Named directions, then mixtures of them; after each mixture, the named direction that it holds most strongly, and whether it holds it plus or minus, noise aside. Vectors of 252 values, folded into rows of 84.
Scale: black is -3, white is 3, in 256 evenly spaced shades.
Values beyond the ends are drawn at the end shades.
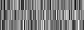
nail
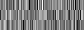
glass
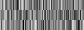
nail, minus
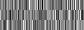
glass, minus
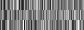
nail, plus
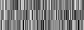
nail, minus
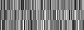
nail, plus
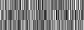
glass, minus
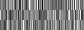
glass, minus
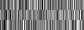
glass, minus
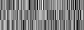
glass, plus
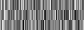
nail, minus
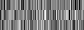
nail, plus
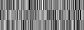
glass, plus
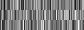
nail, plus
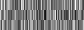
nail, minus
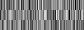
glass, plus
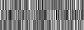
glass, minus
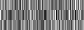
glass, minus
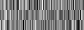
glass, plus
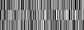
nail, plus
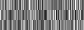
glass, minus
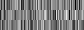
nail, plus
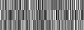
glass, minus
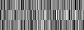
nail, plus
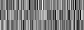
glass, plus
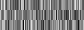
nail, minus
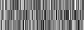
nail, minus
